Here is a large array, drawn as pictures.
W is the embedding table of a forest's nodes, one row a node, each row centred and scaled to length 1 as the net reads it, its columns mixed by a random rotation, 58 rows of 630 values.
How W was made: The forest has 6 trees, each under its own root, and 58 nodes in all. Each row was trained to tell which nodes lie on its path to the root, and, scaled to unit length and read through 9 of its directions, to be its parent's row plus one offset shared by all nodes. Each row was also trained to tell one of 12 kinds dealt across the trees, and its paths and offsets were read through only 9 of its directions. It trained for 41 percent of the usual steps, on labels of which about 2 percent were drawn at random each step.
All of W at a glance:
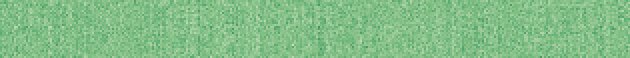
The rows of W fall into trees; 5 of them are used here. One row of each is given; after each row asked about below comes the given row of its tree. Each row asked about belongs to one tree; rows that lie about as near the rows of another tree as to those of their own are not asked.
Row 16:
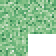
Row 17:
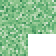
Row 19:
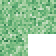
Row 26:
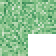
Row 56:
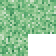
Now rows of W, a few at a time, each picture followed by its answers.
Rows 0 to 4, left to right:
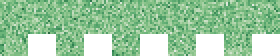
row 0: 26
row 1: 19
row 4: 26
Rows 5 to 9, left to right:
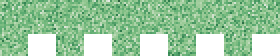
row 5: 26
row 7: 56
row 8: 17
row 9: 16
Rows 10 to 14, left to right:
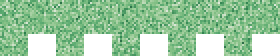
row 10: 19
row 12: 17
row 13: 16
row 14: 26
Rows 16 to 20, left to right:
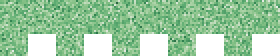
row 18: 19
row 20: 19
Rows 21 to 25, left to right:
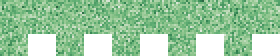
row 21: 17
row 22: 16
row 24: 19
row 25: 17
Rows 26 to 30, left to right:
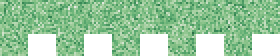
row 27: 26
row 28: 26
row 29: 26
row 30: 16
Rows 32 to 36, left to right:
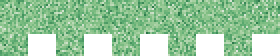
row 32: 16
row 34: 16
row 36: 19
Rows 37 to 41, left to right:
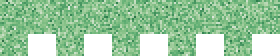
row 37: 56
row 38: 26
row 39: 19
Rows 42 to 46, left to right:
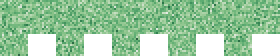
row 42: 26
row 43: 19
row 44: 26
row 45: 26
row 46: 19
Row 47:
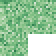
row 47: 16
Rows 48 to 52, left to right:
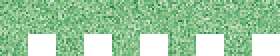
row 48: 16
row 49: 19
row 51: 16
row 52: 19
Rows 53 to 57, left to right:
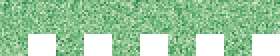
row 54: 19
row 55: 26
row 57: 17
